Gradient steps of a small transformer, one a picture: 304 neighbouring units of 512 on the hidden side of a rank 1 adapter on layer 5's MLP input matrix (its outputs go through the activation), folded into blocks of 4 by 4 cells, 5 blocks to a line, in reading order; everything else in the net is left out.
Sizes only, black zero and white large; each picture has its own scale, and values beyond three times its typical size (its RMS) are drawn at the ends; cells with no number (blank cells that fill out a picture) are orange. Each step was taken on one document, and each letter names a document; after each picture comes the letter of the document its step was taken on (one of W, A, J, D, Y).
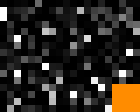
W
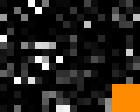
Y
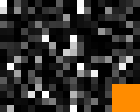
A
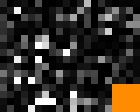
A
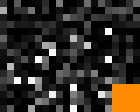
A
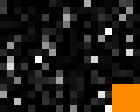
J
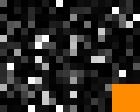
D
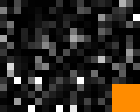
J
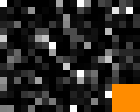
A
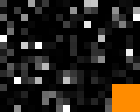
Y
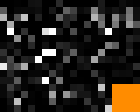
W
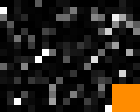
W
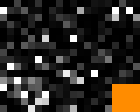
D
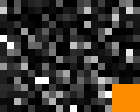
J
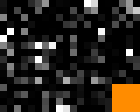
Y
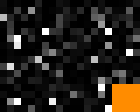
W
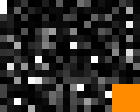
J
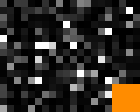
A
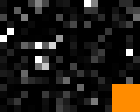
Y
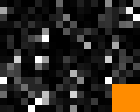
D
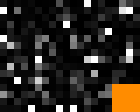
J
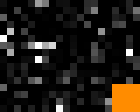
Y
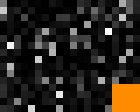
J
